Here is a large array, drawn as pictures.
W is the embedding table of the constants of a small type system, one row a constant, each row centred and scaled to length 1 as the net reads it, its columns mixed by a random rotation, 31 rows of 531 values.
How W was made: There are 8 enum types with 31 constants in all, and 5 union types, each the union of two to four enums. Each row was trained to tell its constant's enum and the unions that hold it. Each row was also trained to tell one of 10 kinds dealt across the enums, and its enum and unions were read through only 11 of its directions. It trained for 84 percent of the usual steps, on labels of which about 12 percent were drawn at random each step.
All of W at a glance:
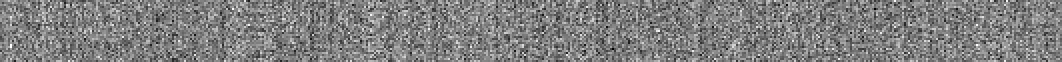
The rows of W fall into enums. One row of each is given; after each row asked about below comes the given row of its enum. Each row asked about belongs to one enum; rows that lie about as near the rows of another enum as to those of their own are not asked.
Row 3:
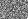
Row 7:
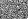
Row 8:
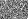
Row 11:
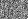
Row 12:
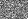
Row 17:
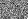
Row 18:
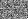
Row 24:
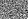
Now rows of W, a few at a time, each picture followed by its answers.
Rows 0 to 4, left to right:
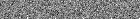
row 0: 11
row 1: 3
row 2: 18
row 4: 12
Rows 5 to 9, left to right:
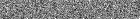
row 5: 17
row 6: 18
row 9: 8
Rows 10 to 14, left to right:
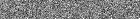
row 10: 8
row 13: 11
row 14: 7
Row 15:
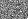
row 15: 7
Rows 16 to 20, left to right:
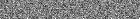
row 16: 24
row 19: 17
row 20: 12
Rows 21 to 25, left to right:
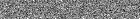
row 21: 8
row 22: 24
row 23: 8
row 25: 3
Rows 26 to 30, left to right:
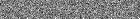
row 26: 12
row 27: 3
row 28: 7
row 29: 17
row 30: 18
